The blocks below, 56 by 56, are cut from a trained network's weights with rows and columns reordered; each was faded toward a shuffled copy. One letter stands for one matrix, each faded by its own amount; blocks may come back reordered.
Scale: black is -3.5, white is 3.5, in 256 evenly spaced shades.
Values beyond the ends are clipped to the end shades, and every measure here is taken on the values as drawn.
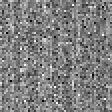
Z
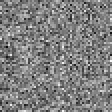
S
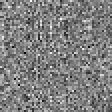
S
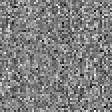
S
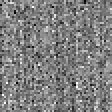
Z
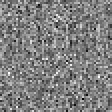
S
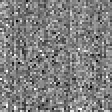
Z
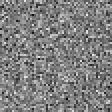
S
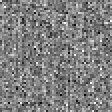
Z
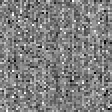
Z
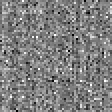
Z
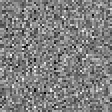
S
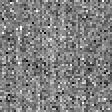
Z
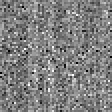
Z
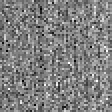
Z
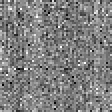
Z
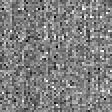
Z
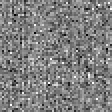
Z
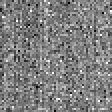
Z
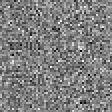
S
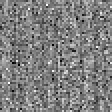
Z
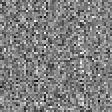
S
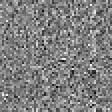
S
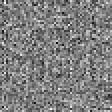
S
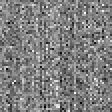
Z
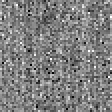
Z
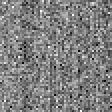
Z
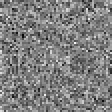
S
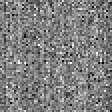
Z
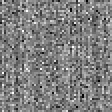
Z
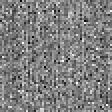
Z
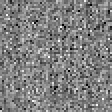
Z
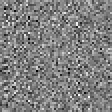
S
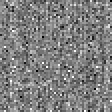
Z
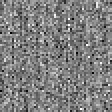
Z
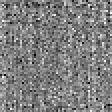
Z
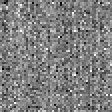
Z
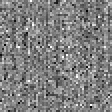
Z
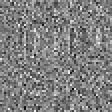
S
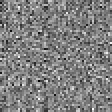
S
